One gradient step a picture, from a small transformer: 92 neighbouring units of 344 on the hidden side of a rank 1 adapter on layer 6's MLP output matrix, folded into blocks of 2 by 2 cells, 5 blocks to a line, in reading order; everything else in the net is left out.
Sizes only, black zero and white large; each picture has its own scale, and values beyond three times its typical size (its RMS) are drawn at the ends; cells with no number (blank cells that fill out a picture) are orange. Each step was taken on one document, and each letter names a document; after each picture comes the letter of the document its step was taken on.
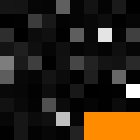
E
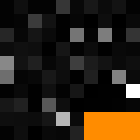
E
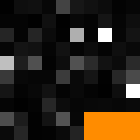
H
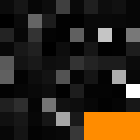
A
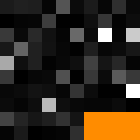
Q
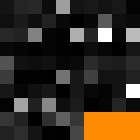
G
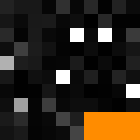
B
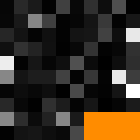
H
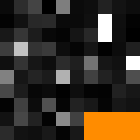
G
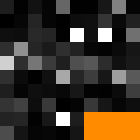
A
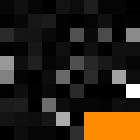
Q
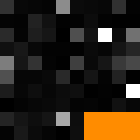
E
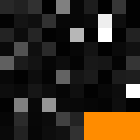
G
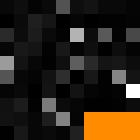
B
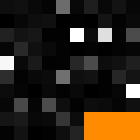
A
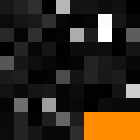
G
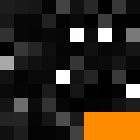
B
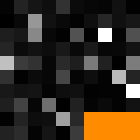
A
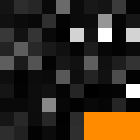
B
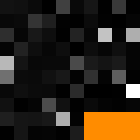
Q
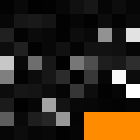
Q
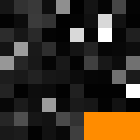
G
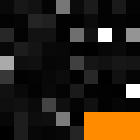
H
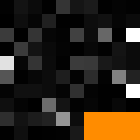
Q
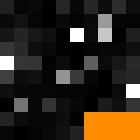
A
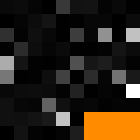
Q
